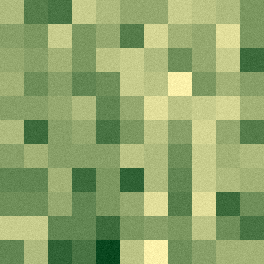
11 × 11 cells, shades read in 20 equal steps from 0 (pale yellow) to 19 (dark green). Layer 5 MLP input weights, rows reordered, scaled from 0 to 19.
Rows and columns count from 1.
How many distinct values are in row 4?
8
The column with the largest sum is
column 5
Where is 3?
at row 2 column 7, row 5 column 10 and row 6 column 9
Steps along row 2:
up down up down up down up up down up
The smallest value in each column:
4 4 4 4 5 4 0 0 2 2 6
